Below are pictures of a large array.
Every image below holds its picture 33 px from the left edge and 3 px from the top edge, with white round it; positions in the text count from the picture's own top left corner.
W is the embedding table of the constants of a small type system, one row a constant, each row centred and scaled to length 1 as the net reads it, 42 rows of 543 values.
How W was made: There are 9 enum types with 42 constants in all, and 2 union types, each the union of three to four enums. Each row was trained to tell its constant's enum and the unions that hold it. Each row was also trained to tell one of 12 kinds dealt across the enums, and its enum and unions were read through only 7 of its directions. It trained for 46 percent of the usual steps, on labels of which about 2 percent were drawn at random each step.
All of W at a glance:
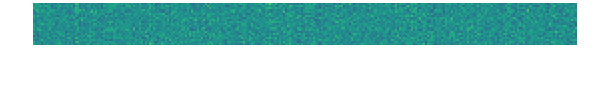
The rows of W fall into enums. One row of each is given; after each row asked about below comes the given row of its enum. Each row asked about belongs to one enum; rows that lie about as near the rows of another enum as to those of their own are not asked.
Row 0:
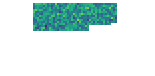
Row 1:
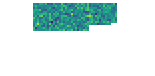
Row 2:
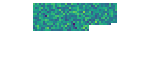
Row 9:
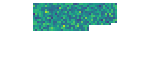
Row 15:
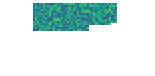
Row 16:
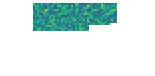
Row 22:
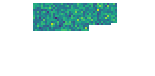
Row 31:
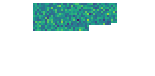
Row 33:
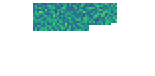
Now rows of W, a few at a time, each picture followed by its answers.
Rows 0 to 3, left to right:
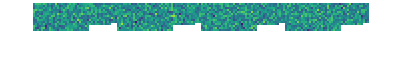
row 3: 16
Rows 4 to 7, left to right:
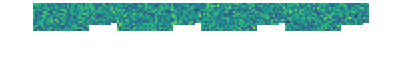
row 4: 31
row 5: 1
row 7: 0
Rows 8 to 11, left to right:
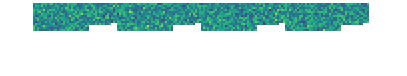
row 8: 0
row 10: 16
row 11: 2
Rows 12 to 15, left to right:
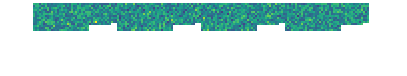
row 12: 31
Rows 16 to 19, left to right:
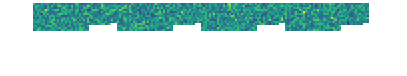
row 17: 9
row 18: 1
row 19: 31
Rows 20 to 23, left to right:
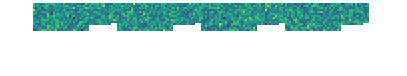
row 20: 2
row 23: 9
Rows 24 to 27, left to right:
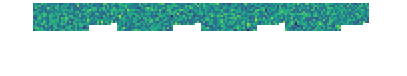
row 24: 16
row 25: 0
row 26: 16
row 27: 1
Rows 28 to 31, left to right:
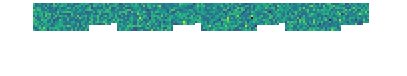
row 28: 9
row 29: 33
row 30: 2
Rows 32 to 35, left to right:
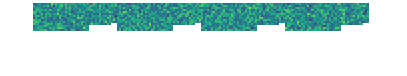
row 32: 9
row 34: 31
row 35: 1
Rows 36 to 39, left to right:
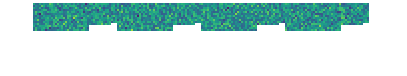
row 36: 33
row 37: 2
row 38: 9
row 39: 1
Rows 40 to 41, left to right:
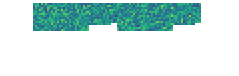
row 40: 16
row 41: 2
